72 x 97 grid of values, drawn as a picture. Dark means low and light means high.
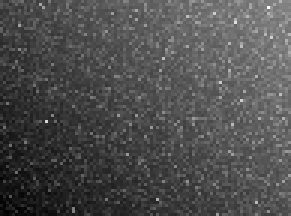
Stripes: none. Average level on the scale: 30%. Ninth with the highest average: top right. Slope: up to the top right. Odd rows or columns: none. Ninth with the lowest average: bottom left. Mirror symmetry: none. Grain: fine.
